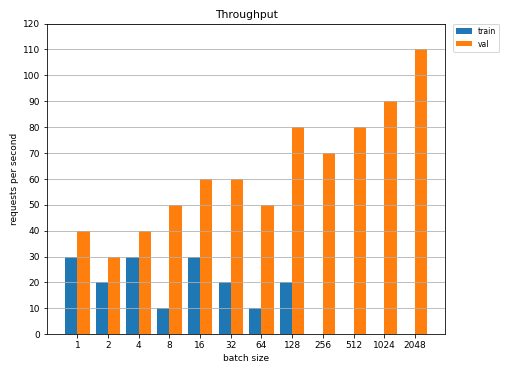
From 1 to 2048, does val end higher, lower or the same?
higher
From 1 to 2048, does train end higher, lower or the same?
lower
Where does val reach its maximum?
2048
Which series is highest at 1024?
val
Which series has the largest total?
val
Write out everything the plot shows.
Title: Throughput
x-axis: batch size, ticks 1 2 4 8 16 32 64 128 256 512 1024 2048
y-axis: requests per second, ticks 0 10 20 30 40 50 60 70 80 90 100 110 120
Legend: train, val
Values:
train: 30 20 30 10 30 20 10 20 0 0 0 0
val: 40 30 40 50 60 60 50 80 70 80 90 110
